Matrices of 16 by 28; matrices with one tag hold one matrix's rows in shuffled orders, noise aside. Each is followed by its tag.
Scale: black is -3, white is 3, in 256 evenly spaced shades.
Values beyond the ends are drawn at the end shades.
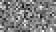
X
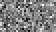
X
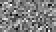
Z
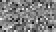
Z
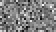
X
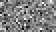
X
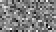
Z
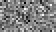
X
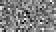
X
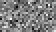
Z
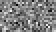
Z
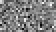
X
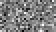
X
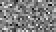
Z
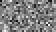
Z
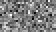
Z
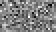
Z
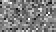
Z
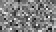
Z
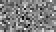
X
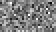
Z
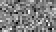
Z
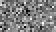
X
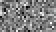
X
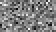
Z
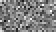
X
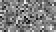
X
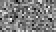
Z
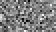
X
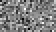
X
